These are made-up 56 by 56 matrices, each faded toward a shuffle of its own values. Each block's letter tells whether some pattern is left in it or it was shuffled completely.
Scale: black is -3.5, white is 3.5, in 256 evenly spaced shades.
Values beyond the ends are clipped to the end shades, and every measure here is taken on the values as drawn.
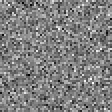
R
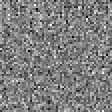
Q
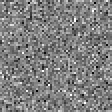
Q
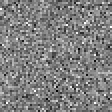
R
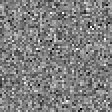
Q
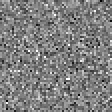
Q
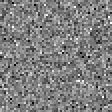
R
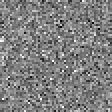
Q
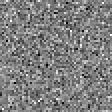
R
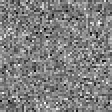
R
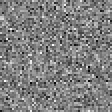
Q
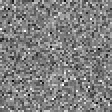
R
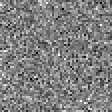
Q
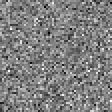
Q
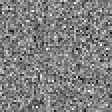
R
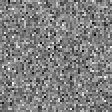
R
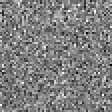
Q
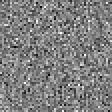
Q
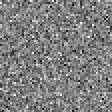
R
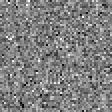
Q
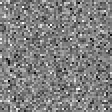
Q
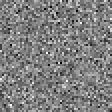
R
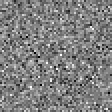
R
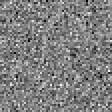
Q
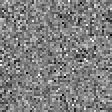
Q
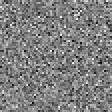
Q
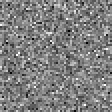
R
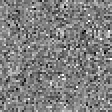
Q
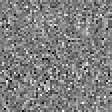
Q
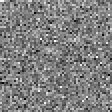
R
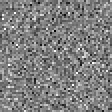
R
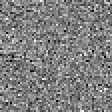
Q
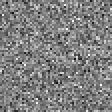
R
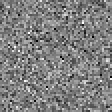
R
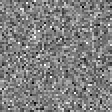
Q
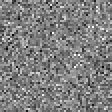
R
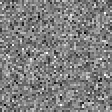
R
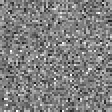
Q
